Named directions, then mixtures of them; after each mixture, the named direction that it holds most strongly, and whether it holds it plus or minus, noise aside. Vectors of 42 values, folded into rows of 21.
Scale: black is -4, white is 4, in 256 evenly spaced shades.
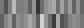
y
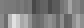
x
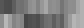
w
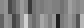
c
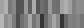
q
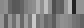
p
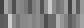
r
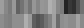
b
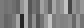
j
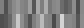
q, minus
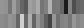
j, minus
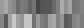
x, plus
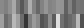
c, minus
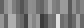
c, minus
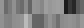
b, plus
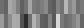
c, minus
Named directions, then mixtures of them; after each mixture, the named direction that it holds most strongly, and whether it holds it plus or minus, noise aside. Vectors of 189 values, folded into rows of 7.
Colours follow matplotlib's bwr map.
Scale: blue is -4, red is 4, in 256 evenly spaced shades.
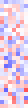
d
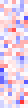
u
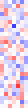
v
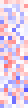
d, minus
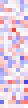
d, plus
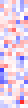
u, plus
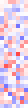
d, minus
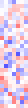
d, plus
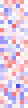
v, minus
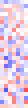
d, plus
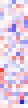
u, minus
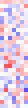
d, minus
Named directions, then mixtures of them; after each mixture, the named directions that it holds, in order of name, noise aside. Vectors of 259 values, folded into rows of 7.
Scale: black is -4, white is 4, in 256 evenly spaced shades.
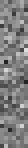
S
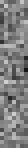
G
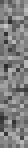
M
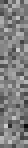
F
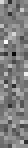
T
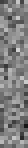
F, M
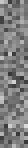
F, G, T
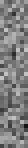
F, S, T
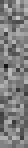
F, M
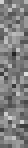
F, G, T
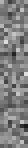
F, T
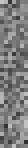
F, T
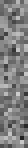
F, M, T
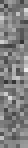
G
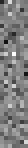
T
